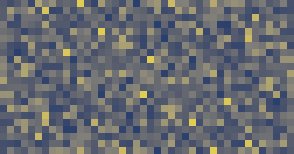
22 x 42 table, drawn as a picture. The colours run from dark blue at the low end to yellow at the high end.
Average level on the scale: 40%. Seam: none. Symmetry: a half turn. Grain: fine.
